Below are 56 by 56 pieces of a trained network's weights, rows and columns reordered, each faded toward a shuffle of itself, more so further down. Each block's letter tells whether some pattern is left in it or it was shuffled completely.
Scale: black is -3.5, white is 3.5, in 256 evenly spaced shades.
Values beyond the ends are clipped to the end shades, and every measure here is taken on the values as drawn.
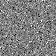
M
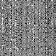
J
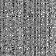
J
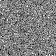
M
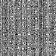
J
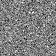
M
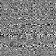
J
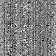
J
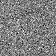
M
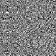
J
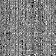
J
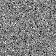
M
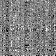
J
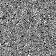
M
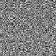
J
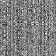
J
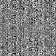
J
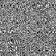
J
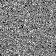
M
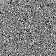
M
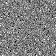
M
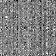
J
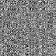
J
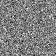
M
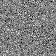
M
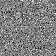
M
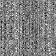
J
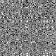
J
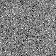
M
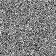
M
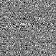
J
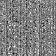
J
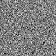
J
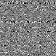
J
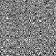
J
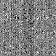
J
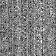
J
